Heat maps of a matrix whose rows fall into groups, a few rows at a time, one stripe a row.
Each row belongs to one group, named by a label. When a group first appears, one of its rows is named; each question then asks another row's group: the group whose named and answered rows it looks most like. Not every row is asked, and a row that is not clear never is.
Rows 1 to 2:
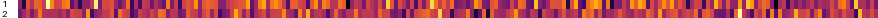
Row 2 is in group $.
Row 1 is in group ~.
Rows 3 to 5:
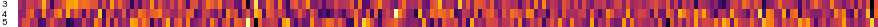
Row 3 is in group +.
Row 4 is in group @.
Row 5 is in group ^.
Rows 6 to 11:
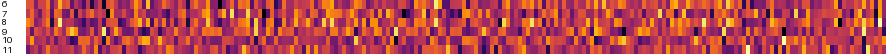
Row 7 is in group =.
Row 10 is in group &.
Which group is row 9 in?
~
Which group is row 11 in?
$
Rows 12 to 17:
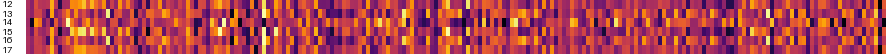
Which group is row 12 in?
+
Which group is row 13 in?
@
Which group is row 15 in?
+
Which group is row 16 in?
@
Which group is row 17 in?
+
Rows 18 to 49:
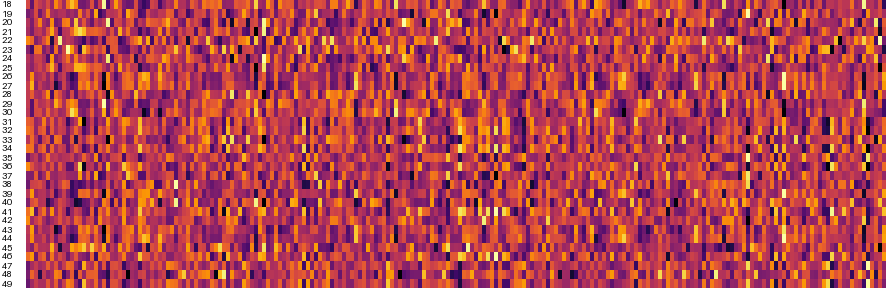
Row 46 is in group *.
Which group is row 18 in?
~
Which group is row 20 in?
@
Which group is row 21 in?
+
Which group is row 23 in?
$
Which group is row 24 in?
@
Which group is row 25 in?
+
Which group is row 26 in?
&
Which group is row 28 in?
=
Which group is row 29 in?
~
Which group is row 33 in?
=
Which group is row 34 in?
*
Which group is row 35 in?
$
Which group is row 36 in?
*
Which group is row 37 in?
$
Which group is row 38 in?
^
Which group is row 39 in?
&
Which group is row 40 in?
^
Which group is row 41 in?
*
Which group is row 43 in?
&
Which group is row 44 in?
&
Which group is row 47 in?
$
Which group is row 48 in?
=
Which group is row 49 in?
$
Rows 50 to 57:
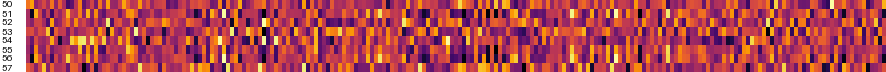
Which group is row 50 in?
*
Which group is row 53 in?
=
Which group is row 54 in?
+
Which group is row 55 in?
$
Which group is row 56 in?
$
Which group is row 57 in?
*
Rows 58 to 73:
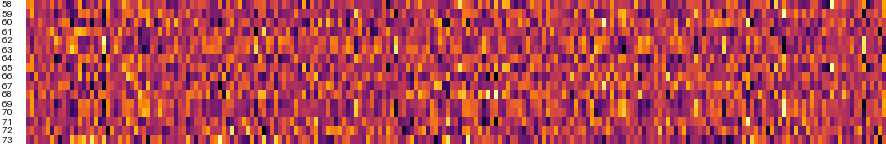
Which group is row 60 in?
^
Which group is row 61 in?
+
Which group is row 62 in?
~
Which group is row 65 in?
*
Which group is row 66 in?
$
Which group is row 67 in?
^
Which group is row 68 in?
*
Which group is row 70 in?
&
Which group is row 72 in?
=
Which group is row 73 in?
+
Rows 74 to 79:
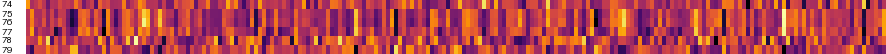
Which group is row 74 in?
*
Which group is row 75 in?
&
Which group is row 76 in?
&
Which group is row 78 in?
=
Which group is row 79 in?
~
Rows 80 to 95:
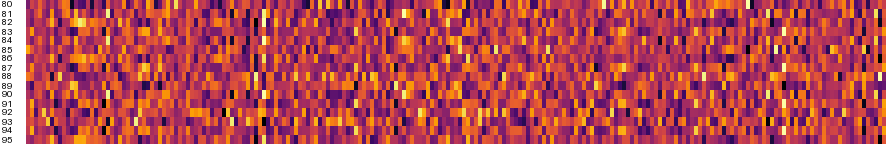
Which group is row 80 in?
^
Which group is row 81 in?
@
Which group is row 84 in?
@
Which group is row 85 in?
*
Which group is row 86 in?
+
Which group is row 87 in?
&
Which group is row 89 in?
~
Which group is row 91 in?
&
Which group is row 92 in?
*
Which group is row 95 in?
+
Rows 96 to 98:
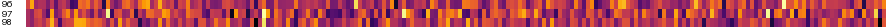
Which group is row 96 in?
&
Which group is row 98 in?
+
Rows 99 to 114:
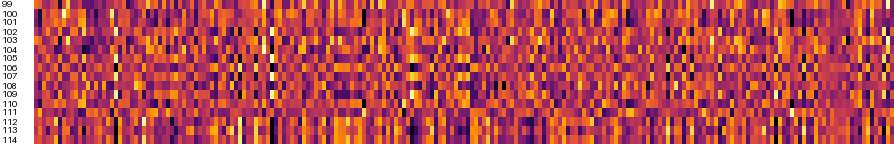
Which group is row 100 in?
~
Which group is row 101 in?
~
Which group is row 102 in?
@
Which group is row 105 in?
@
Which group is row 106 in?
=
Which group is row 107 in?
@
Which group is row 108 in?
$
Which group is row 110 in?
~
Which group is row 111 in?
&
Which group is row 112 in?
=
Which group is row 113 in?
=
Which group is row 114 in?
=
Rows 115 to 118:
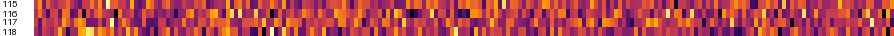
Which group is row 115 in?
*
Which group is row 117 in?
~
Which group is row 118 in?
+
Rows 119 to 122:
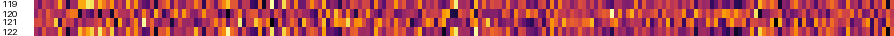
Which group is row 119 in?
+
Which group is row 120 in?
^
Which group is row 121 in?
=
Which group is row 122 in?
+
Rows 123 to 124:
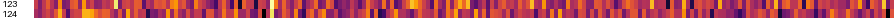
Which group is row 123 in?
@
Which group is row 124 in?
+
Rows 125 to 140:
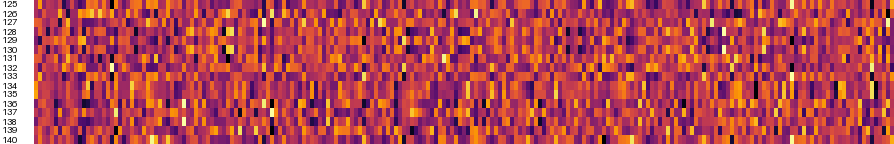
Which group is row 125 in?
&
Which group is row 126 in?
+
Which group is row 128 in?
=
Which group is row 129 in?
~
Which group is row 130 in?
=
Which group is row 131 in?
^
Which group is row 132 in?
~
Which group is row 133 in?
&
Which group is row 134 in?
*
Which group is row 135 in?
*
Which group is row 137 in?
@
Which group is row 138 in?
^
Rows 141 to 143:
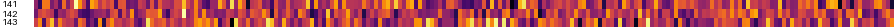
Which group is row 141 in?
$
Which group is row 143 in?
*
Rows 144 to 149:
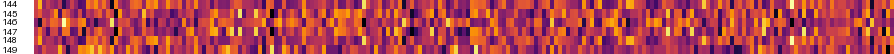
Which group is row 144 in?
&
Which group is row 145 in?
=
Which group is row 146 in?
~
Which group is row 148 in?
&
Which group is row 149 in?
+
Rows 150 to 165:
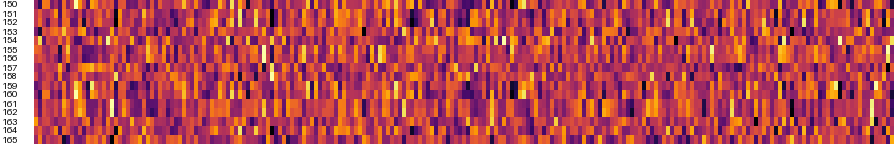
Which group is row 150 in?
$
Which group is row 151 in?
=
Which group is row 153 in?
~
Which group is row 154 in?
*
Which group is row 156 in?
^
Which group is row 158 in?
@
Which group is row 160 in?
$
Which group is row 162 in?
~
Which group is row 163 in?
*
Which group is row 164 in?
=
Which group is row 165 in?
&
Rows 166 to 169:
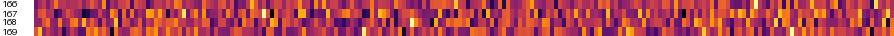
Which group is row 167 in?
^
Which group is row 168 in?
@
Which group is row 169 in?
&
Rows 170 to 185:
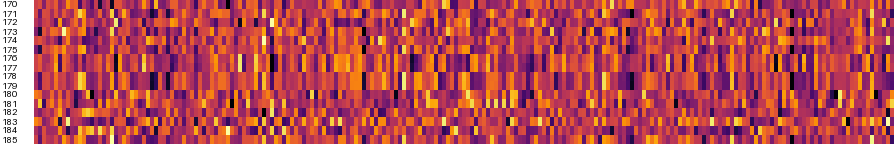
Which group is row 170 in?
^
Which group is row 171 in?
~
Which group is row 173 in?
~
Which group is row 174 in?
^
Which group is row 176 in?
=
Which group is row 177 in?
=
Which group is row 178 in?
~
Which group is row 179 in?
~
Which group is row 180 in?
*
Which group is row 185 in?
~
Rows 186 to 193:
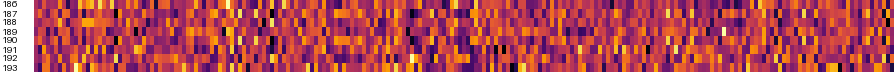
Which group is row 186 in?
+
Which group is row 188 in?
+
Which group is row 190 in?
=
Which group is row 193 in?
$
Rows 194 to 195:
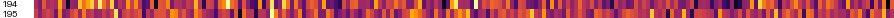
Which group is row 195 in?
@
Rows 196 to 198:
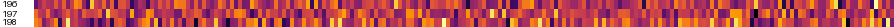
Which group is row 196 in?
$
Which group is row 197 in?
*
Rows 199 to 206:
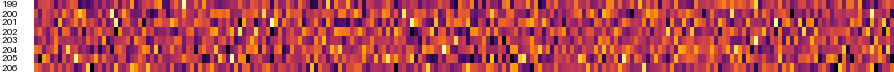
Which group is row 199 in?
^
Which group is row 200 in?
~
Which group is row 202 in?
=
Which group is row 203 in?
$
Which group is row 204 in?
^
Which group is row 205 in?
$
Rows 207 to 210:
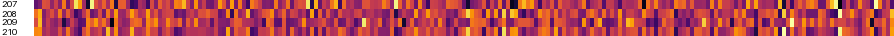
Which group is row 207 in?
$
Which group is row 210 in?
*
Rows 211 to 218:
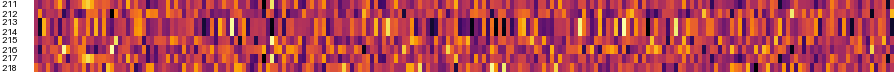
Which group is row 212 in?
&
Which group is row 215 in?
@
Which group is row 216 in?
~
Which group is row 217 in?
+
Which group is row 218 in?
*
